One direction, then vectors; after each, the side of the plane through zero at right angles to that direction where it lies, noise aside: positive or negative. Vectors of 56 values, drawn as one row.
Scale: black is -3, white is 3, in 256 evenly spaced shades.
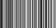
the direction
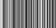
negative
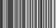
positive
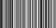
positive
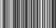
negative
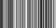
positive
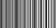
positive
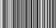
negative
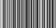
negative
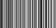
positive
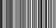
positive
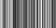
negative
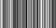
negative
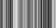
positive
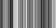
positive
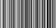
negative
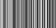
negative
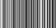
negative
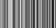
negative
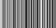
negative
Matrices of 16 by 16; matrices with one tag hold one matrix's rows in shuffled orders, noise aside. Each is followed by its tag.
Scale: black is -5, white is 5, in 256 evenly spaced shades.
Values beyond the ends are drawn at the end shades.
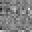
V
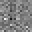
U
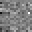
V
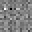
U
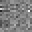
V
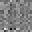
U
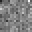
V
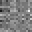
V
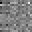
V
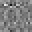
U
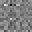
U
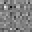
U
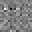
U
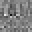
U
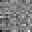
V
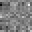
V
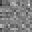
V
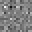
U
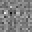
U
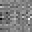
V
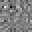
U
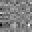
V
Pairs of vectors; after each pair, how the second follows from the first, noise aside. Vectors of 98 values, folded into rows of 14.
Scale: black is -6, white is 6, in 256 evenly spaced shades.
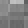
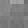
shrunk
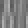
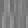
shrunk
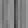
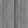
shrunk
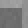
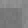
shrunk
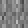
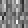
scaled up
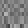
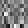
scaled up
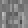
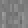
shrunk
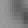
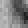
scaled up
